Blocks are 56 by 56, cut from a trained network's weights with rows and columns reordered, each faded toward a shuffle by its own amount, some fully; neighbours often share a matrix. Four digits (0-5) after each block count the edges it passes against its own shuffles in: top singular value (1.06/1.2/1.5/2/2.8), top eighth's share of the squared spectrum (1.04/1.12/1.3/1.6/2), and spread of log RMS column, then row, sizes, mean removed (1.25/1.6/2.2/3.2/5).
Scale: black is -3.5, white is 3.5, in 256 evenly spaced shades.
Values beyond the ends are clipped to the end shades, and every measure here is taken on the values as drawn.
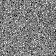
0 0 0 0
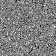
0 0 0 0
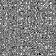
3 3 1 1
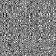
4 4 2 2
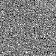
3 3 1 1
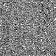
3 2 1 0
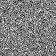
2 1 0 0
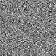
3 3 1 1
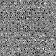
3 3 1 1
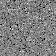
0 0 0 0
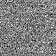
2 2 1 0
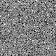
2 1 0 0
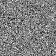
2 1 0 0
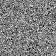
2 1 0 0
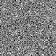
3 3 1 1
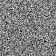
0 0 0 0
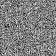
1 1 0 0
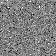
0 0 0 0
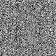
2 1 0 0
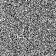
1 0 0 0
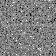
1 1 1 0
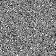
1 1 0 0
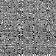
3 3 2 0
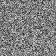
2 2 0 0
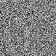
2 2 0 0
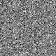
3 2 1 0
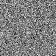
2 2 0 0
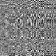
4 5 3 3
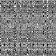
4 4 3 2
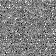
2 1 0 0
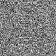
3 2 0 1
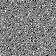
1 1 0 0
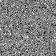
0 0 0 0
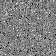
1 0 0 0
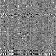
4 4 1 2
